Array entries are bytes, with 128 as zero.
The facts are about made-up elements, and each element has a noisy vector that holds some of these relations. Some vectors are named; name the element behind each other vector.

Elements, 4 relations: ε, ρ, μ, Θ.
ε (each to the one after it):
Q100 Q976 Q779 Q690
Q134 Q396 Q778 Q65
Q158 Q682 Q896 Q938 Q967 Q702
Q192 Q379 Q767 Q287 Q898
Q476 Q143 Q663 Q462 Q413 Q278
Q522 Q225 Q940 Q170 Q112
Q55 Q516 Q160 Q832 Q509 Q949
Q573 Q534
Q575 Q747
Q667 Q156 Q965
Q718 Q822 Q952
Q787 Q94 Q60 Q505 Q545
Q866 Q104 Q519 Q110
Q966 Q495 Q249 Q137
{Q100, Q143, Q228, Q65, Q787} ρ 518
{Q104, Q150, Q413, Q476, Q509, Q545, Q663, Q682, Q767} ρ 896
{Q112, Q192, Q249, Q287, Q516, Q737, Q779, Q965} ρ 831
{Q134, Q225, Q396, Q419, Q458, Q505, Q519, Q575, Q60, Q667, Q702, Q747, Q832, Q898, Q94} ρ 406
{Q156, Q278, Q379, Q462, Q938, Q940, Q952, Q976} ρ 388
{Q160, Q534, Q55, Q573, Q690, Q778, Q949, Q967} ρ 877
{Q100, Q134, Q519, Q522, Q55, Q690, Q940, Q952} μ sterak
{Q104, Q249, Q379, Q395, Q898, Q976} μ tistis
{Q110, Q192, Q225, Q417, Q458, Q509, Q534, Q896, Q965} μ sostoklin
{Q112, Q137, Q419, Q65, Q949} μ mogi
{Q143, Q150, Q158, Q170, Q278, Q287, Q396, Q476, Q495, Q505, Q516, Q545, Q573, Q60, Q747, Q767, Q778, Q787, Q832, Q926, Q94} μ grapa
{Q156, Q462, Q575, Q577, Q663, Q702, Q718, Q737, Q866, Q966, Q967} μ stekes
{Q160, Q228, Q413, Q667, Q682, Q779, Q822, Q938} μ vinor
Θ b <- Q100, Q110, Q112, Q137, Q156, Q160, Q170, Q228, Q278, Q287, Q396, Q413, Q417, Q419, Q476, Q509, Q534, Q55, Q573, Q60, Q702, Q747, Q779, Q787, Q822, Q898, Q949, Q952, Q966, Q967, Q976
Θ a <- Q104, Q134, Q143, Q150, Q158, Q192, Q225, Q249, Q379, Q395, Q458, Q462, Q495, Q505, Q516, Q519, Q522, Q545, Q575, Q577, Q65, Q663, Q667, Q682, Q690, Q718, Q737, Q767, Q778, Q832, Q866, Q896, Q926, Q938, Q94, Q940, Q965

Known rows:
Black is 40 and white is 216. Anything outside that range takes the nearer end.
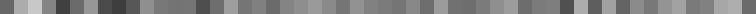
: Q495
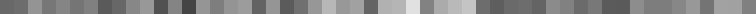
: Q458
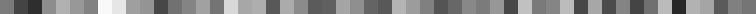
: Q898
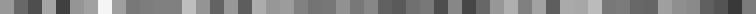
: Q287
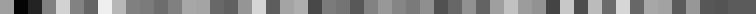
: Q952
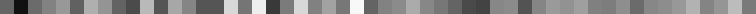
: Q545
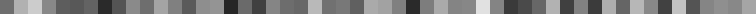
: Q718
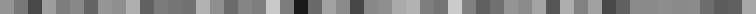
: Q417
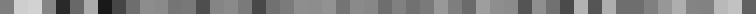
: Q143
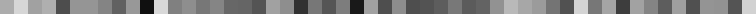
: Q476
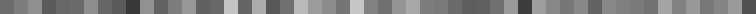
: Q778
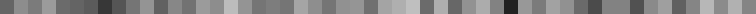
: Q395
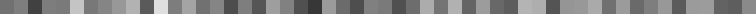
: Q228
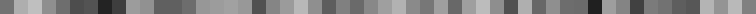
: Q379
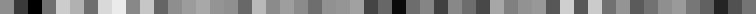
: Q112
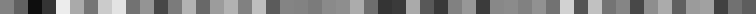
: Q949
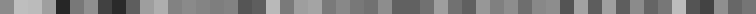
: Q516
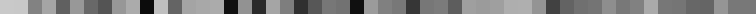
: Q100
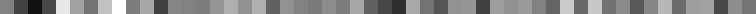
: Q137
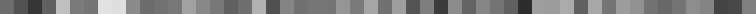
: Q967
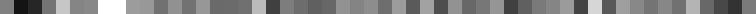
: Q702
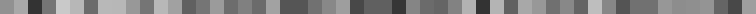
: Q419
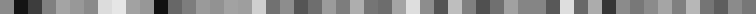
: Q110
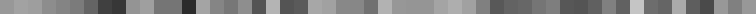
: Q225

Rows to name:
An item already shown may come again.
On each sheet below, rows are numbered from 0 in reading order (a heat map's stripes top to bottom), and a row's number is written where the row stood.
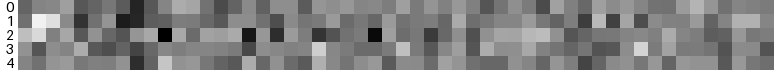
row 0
Q926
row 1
Q158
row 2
Q100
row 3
Q940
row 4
Q832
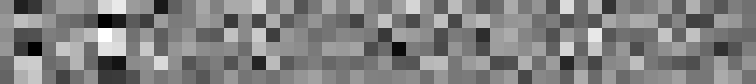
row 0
Q110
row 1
Q522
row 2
Q747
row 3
Q112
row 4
Q667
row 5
Q495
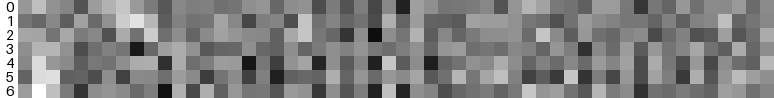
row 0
Q396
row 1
Q156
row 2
Q976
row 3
Q94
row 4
Q966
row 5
Q575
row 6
Q573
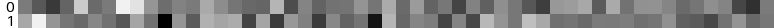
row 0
Q967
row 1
Q55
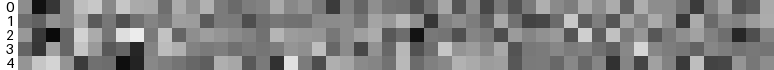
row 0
Q413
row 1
Q663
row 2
Q112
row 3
Q938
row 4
Q192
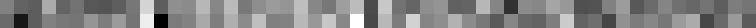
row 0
Q249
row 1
Q965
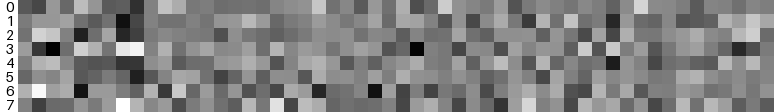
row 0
Q938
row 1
Q104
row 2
Q143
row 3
Q112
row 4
Q379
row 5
Q926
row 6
Q787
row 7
Q278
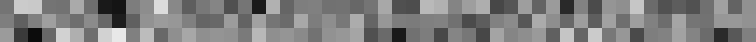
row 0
Q667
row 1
Q767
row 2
Q112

